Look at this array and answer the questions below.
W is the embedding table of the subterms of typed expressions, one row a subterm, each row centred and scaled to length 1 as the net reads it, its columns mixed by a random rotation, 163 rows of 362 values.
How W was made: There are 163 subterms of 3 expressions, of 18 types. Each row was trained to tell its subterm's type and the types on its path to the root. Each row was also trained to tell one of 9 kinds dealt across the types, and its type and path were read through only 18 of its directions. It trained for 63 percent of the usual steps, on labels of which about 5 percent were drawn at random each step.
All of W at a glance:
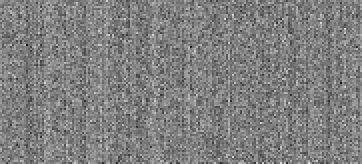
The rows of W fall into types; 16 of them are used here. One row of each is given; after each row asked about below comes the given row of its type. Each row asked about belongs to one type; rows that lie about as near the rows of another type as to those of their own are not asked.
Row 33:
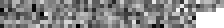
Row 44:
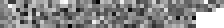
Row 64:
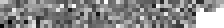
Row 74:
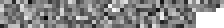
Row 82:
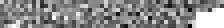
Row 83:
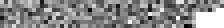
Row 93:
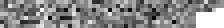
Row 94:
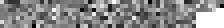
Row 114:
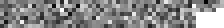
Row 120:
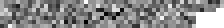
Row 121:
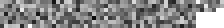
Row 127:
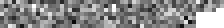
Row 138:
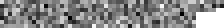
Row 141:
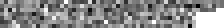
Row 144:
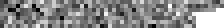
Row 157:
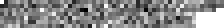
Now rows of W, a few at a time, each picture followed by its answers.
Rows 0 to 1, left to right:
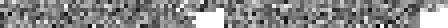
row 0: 144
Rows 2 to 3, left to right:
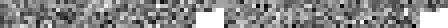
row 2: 83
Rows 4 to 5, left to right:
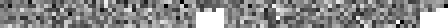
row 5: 82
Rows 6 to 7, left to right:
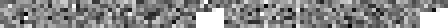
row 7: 93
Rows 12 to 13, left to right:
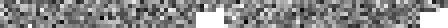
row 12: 121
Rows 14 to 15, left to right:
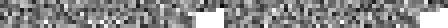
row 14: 144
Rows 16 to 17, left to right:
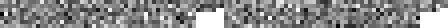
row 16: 120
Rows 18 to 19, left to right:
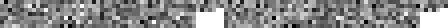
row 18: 144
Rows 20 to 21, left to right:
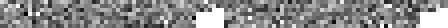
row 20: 94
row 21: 82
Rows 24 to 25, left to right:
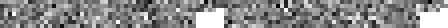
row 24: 127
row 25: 114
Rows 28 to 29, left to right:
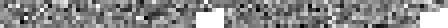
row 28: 74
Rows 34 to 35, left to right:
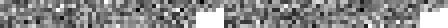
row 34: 64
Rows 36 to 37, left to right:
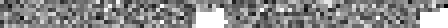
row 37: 138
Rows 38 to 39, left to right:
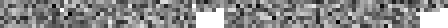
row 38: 114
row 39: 93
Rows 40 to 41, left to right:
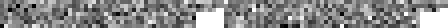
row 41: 94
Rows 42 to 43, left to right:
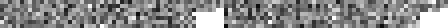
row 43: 33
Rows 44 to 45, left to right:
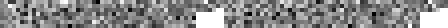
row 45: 64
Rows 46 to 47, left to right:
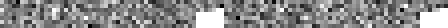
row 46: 93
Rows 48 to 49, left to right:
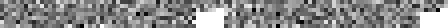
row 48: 138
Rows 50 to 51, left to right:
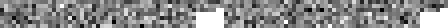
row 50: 141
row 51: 120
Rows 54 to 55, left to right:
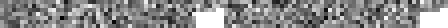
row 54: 93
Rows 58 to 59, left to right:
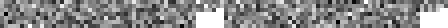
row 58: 121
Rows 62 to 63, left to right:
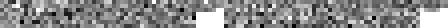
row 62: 138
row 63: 64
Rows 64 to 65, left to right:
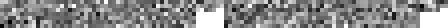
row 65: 141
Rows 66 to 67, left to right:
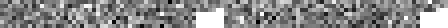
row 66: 74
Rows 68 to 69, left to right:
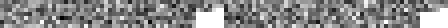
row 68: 82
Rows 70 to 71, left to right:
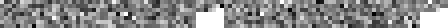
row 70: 93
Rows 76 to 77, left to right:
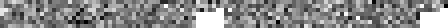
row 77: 33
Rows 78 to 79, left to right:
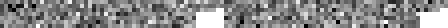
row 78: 157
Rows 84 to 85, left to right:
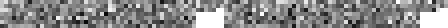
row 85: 94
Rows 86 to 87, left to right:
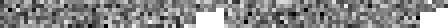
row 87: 138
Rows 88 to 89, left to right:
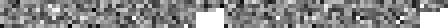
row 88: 93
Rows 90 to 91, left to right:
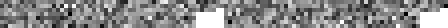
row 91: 114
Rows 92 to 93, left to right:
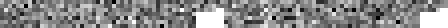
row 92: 127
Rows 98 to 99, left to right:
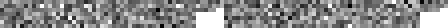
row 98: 74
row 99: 33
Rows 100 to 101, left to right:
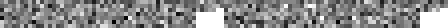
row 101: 127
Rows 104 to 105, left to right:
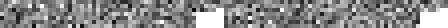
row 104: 144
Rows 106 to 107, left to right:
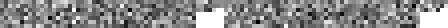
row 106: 74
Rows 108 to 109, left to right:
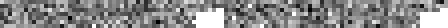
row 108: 138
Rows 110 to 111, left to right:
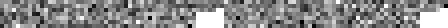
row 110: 141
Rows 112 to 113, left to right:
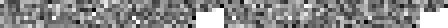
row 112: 82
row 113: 144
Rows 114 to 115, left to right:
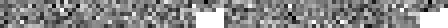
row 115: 144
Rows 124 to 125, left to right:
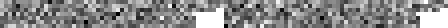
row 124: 120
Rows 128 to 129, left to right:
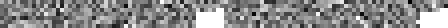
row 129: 138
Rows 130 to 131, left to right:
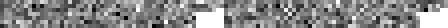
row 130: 94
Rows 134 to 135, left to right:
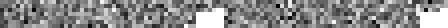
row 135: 114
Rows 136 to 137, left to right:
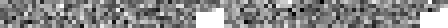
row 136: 74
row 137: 141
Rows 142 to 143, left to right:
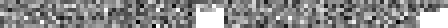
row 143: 94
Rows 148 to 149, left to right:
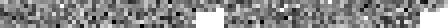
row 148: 141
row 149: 64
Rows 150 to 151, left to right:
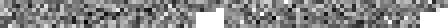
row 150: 120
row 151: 94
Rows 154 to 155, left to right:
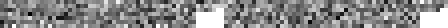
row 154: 83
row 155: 120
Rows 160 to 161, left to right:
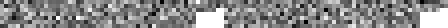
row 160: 74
